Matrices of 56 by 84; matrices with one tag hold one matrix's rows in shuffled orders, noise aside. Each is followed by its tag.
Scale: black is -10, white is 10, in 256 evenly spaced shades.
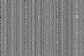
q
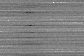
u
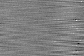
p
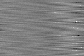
p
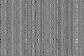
q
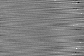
p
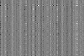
q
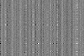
q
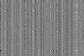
q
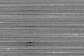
u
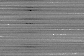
u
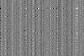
q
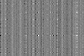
q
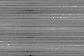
u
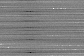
u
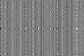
q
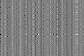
q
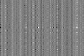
q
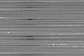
u
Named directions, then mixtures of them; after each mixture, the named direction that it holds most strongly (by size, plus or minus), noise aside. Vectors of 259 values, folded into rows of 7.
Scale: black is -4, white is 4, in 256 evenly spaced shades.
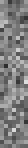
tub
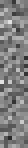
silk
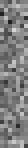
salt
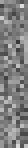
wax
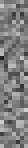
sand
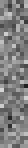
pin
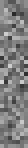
silk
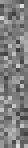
wax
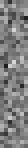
salt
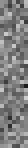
pin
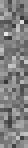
pin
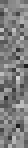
tub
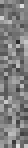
wax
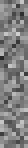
sand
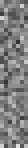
wax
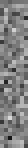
salt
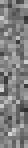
wax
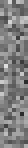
tub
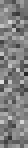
silk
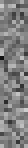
sand
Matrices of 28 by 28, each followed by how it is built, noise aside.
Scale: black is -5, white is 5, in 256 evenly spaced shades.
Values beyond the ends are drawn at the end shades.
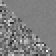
lower triangular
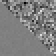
upper triangular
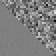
upper triangular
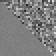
upper triangular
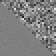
upper triangular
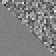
upper triangular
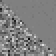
lower triangular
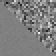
upper triangular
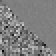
lower triangular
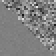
upper triangular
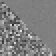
lower triangular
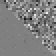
upper triangular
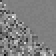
lower triangular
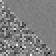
lower triangular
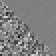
lower triangular
